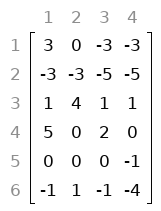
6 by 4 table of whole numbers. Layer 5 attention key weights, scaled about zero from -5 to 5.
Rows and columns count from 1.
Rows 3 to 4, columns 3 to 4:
1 1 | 2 0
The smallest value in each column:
-3 -3 -5 -5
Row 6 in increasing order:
-4 -1 -1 1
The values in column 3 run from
-5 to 2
